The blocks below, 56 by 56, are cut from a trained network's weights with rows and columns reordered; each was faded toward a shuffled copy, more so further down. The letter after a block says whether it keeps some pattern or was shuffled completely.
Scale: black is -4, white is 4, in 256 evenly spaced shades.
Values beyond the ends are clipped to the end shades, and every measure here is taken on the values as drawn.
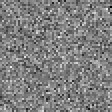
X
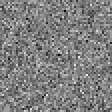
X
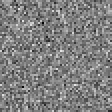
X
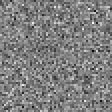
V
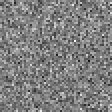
X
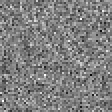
X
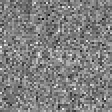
V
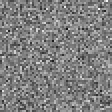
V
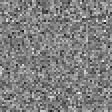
V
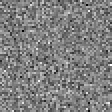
X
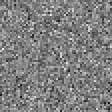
X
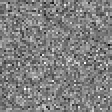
V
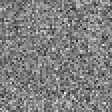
X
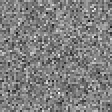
X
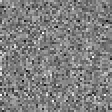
V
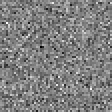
X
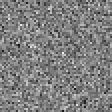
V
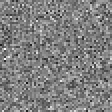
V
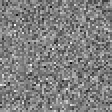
X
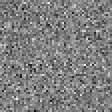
V
